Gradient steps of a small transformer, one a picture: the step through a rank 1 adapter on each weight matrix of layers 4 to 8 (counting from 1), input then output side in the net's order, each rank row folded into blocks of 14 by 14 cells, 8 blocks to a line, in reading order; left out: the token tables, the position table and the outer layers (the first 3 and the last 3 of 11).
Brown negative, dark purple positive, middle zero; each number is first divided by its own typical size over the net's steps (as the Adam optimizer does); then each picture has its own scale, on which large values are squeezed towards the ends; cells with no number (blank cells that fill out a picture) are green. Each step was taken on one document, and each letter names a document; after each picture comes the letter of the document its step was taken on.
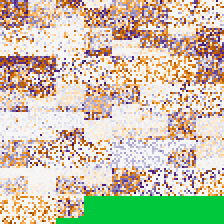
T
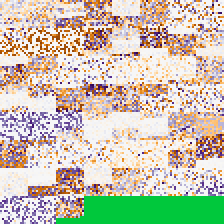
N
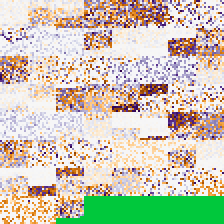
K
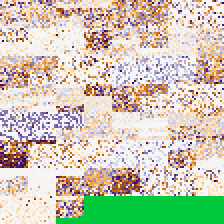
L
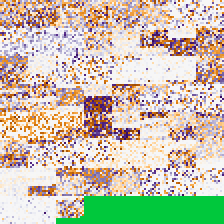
T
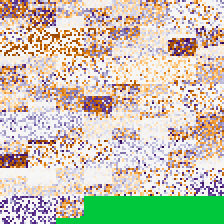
L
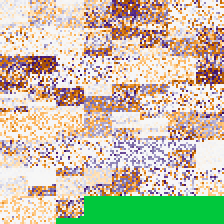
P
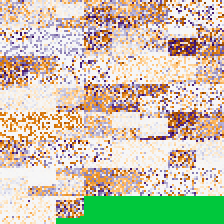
K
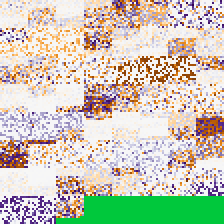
N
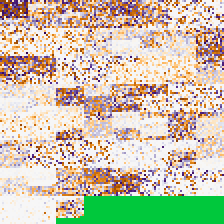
T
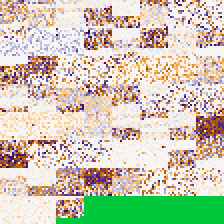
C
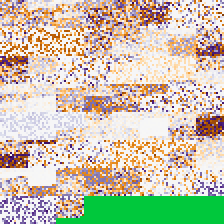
K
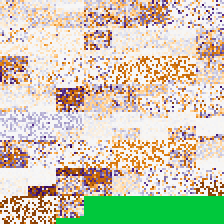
K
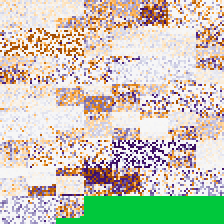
P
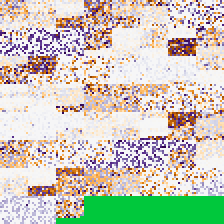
C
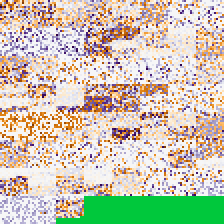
L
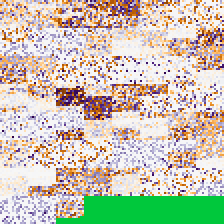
T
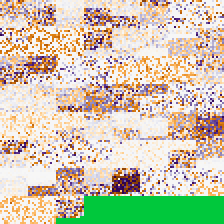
K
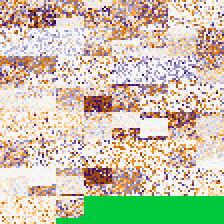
P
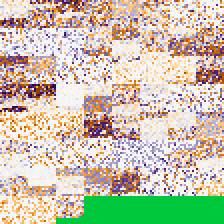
T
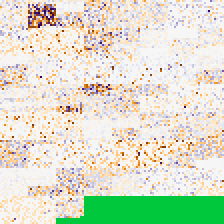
C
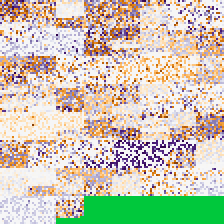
C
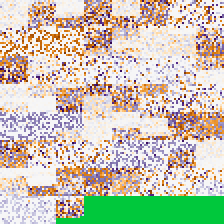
L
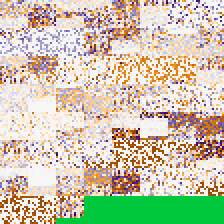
K
